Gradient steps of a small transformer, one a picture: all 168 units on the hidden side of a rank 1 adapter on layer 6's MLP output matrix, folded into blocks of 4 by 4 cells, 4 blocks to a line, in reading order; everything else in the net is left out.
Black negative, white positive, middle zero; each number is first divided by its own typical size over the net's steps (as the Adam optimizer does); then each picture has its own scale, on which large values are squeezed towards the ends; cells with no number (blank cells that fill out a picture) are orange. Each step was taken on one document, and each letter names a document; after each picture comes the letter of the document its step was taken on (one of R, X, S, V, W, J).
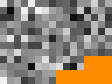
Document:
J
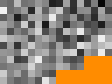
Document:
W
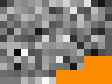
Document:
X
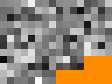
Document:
J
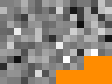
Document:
X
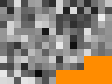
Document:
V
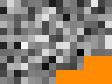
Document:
W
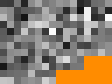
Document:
V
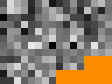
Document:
J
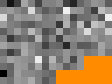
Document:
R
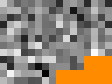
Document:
J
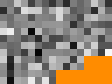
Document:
J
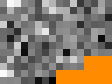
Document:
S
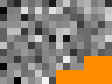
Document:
X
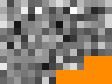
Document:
X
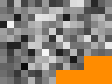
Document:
W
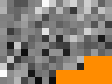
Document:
S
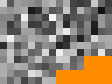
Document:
W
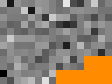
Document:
R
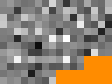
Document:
X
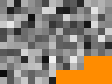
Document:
R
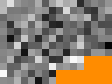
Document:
S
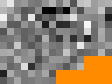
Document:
R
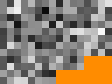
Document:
J
